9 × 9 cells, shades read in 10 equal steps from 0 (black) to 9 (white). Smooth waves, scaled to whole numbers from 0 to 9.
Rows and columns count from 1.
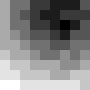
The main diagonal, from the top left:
6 4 4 3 4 4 5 7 7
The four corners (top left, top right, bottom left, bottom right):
6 3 9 7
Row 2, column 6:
1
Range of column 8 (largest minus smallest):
7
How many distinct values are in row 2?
5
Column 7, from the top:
1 2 0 1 3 5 5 6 8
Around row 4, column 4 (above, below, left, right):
2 4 4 3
